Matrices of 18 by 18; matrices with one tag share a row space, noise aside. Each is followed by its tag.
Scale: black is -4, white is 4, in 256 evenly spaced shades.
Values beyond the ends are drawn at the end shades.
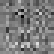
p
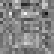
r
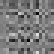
p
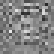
r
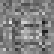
r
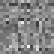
p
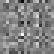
p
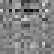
r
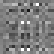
p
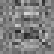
r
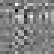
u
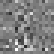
u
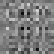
p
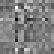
u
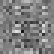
r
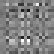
p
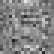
r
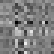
u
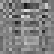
r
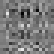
p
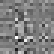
u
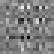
p
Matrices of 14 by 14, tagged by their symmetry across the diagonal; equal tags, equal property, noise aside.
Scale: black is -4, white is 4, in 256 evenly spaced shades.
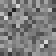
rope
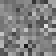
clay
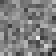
rope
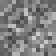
rope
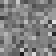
clay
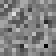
rope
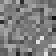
rope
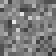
rope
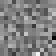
clay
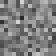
clay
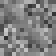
clay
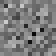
rope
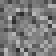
rope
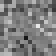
clay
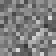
rope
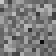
rope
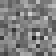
clay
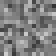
clay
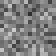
clay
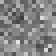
rope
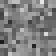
clay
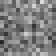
clay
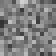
clay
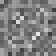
rope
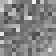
rope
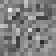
rope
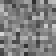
clay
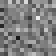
clay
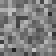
rope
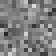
clay
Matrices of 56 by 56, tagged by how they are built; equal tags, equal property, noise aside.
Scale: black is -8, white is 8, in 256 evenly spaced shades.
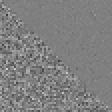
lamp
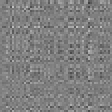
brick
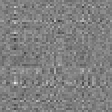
brick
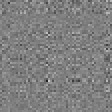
brick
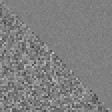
lamp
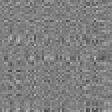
brick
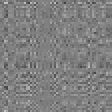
brick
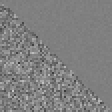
lamp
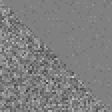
lamp
